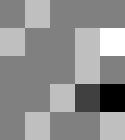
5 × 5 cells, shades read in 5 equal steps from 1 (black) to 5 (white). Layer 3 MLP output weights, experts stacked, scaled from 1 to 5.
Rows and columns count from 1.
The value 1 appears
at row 4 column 5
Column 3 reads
3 3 3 4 3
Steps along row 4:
same up down down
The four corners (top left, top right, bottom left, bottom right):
3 3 3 4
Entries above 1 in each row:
5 5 5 4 5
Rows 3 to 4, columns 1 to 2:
3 3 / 3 3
